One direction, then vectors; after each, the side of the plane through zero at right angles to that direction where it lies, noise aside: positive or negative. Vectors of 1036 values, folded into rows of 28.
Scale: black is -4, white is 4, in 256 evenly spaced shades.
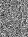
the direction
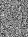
negative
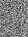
positive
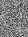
negative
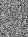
negative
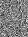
positive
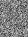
negative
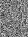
positive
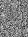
negative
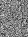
negative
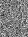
positive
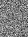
negative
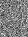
positive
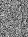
negative
